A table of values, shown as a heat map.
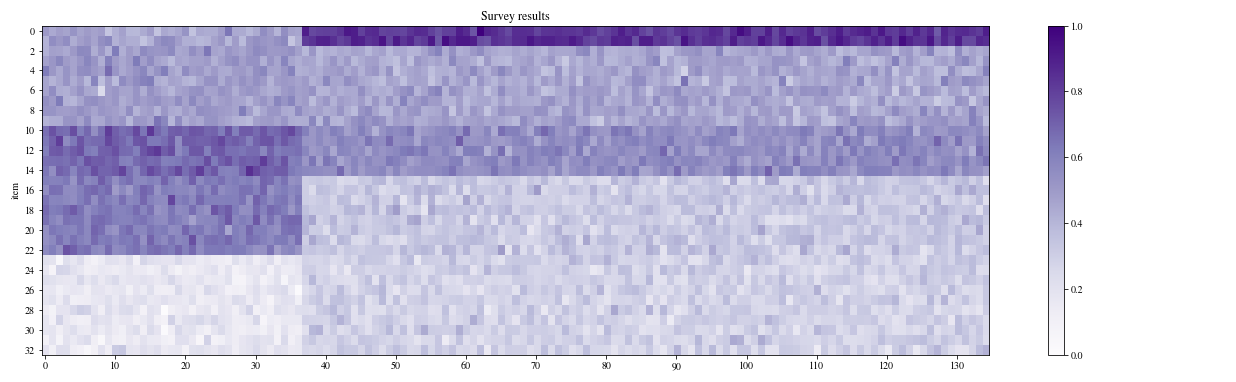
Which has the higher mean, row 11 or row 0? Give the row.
0
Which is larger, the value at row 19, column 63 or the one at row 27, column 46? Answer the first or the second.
the first
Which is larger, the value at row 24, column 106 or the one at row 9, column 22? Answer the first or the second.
the second
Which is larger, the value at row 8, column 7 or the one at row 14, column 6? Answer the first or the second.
the second
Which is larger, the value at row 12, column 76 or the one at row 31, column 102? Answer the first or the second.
the first
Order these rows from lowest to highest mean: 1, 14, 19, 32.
32, 19, 14, 1
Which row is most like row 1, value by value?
0
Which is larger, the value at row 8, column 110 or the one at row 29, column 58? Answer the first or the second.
the first
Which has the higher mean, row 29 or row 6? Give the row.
6
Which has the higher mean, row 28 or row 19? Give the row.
19
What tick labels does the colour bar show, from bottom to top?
0.0, 0.2, 0.4, 0.6, 0.8, 1.0
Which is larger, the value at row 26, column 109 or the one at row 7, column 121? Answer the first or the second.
the second
